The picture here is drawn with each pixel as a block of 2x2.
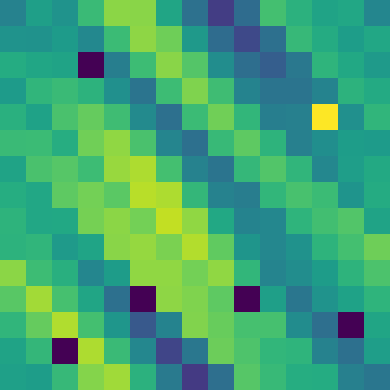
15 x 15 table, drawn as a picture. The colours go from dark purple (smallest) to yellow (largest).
Lone odd cells: 6, 1 higher and 5 lower than their neighbours. Average level on the scale: 60%. Grain: diagonal, down to the right. Mirror symmetry: none.
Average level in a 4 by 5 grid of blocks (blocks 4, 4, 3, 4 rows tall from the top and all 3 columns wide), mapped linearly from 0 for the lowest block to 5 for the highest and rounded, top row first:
2 2 2 0 2 / 3 4 2 2 2 / 3 4 5 1 3 / 3 2 2 2 0
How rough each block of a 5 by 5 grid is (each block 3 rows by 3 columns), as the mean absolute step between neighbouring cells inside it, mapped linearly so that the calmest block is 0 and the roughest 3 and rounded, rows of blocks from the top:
0 2 2 2 0 | 0 1 2 1 2 | 0 0 2 1 1 | 1 3 0 2 0 | 3 2 3 0 2
